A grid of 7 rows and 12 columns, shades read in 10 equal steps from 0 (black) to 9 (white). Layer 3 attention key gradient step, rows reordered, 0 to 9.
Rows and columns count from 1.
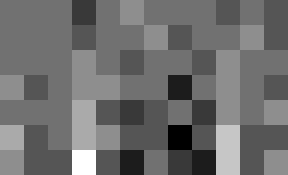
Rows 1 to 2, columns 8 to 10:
4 4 3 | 3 4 4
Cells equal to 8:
0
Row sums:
45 47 48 47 46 46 46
